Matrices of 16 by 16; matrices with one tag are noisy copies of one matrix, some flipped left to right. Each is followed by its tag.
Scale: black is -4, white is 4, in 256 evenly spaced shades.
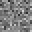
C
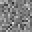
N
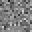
C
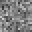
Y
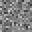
C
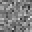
Y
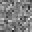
Y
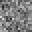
Y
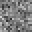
Y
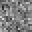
Y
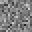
N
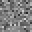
C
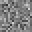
N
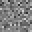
C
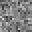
Y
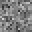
Y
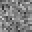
Y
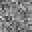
Y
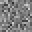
N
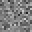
C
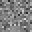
C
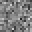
Y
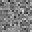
C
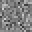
N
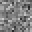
Y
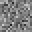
N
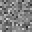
C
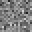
C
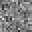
Y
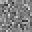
N
